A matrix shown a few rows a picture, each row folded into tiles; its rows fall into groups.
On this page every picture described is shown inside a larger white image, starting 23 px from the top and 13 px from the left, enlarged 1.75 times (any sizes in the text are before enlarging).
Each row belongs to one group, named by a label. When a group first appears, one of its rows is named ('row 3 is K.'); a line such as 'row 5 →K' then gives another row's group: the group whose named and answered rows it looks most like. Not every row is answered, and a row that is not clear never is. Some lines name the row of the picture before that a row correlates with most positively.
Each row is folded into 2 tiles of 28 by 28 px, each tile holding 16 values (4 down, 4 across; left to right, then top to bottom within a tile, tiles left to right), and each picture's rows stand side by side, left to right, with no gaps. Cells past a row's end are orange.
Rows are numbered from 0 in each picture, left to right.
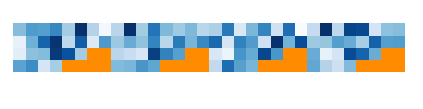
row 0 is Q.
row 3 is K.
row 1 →K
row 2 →K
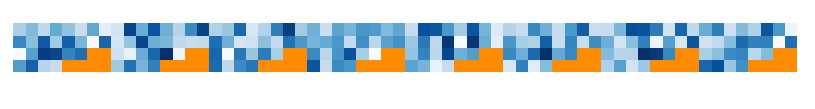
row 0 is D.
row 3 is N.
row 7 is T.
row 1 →K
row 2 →N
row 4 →Q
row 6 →K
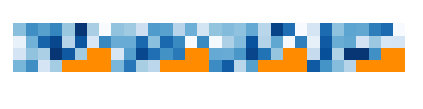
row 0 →Q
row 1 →D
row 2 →T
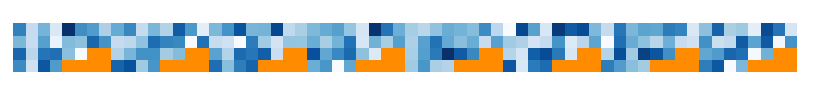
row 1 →T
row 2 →N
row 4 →D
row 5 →N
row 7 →T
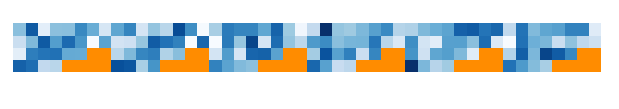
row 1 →T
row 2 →Q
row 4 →N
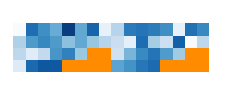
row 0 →K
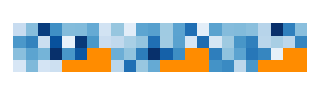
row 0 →Q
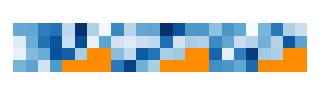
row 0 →Q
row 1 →N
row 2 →N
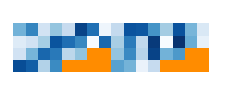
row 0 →T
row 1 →Q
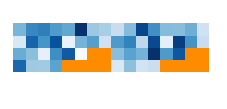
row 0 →Q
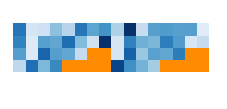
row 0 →T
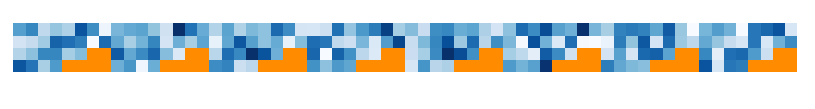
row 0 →T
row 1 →T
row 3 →N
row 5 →K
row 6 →Q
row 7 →N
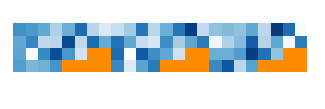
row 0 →N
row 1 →N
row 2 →T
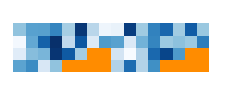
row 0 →Q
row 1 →K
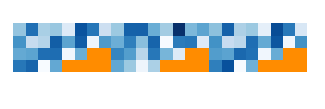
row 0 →T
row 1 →Q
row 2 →T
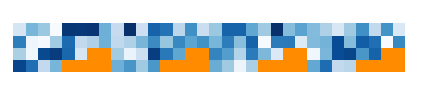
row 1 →K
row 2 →Q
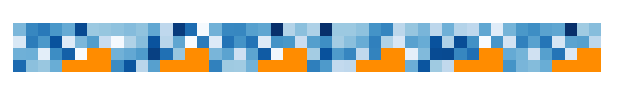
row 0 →Q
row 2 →Q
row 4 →D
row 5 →Q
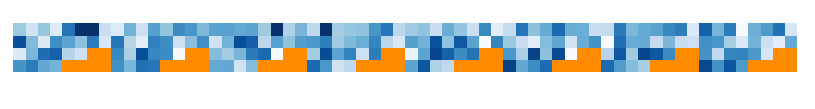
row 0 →N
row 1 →N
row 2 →Q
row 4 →D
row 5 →N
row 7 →N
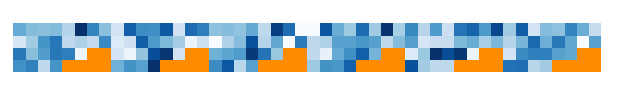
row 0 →T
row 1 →K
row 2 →T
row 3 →K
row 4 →N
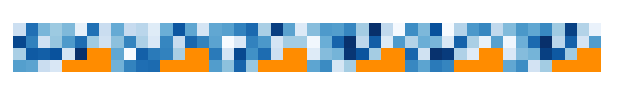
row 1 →N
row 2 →N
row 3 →Q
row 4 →N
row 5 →Q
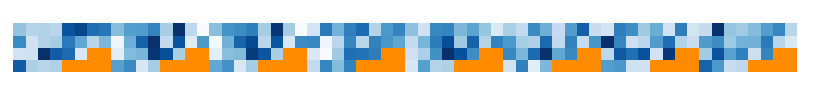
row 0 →N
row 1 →Q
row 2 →Q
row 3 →K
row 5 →T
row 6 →D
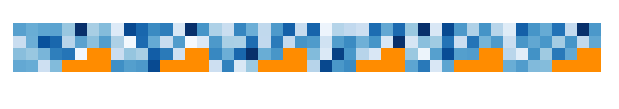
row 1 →K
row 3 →T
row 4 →K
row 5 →K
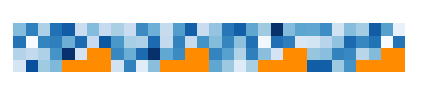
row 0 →K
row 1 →T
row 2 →Q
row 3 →T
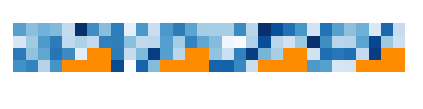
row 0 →T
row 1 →N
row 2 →N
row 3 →D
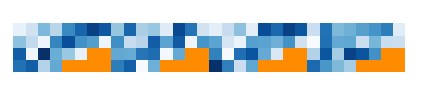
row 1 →T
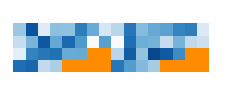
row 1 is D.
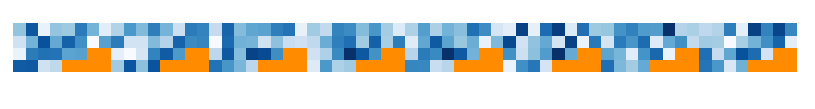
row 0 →D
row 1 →K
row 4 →D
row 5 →K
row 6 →Q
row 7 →N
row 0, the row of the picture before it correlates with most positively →0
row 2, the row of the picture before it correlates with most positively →1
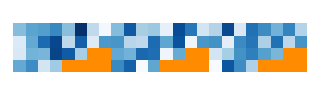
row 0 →Q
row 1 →T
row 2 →K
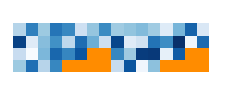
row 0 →K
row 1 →T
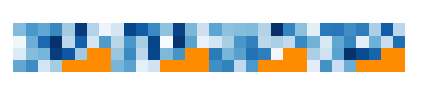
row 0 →Q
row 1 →Q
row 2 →T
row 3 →K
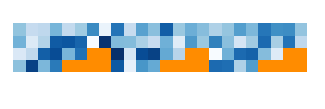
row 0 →T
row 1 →N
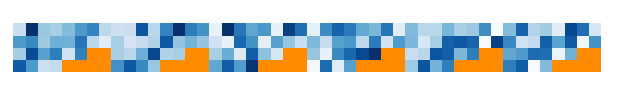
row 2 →K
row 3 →K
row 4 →T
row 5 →T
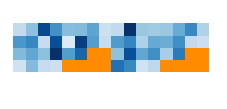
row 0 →Q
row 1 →D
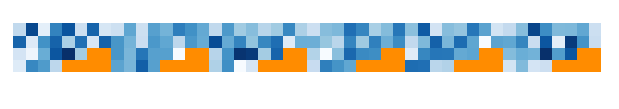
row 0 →K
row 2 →D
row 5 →Q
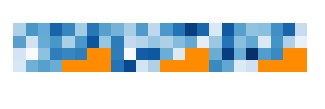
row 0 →K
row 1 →N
